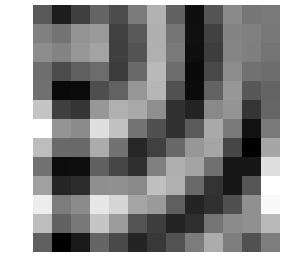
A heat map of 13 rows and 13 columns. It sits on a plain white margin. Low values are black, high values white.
The top right is the calmest part. The values follow a bell shape. No single row or column stands out from its neighbours. Concentric rings centre on the top left.
